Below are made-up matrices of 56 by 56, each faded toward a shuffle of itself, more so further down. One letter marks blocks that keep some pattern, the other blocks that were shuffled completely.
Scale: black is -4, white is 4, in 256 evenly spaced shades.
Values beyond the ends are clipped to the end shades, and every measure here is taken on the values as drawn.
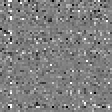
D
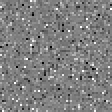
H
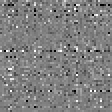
D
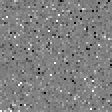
H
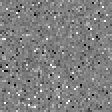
H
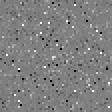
H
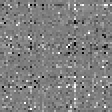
D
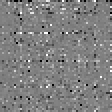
D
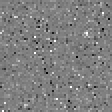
H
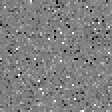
H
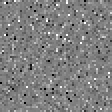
H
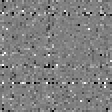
D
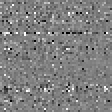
D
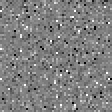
H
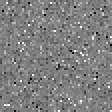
H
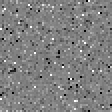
H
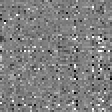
D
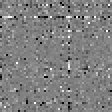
D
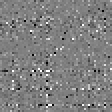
D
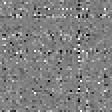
D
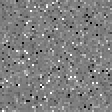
H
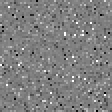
H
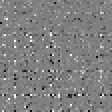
D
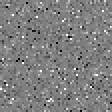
H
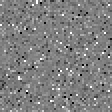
H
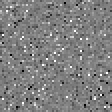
H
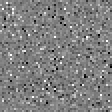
H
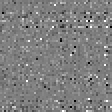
D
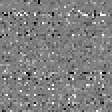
D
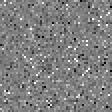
H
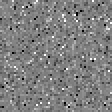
H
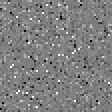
H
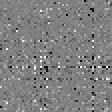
D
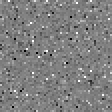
H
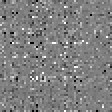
D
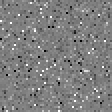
H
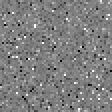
H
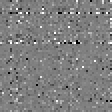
D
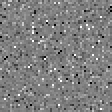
H
